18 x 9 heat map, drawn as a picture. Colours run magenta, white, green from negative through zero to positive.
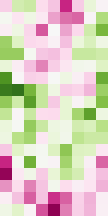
Ninth with the highest average: middle left. Odd rows or columns: none. Grain: blotchy. Stripes: none. Histogram: bell-shaped.
